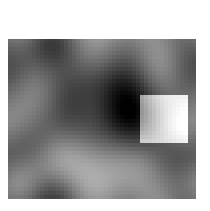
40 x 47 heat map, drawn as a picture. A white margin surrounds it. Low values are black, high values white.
Ninth with the lowest average: centre. Odd patch: higher, in the middle right. Ninth with the highest average: middle right. Stripes: none. Roughest part: middle right.
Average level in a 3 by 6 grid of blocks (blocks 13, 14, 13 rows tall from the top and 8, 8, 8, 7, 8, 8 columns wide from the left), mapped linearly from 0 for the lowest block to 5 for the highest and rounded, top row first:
212122 / 321035 / 334332
